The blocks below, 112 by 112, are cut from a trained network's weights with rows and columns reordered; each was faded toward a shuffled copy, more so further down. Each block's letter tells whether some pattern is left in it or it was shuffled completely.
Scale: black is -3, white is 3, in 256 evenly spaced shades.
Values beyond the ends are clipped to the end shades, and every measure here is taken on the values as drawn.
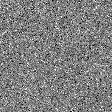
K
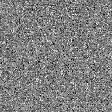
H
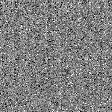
H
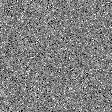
K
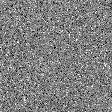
K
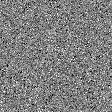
K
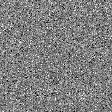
H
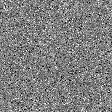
K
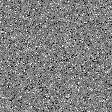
K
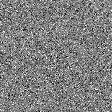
H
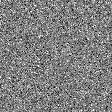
K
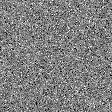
K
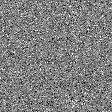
K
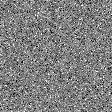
K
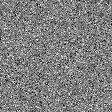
K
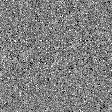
H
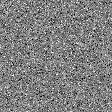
K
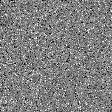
H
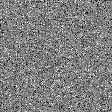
H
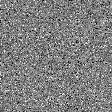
H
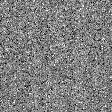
H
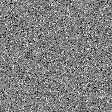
K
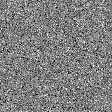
K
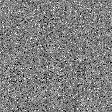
H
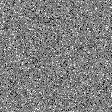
H
